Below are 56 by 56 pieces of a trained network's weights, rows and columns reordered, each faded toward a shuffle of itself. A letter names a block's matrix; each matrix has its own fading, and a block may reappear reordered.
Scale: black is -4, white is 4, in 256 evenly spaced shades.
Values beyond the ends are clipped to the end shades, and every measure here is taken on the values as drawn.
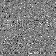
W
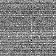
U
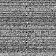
U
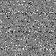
W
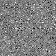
W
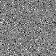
W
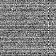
U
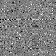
W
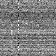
U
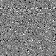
W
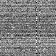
U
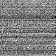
U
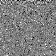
W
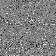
W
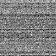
U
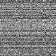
U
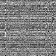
U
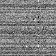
U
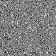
W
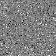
W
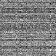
U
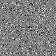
W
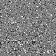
W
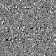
W
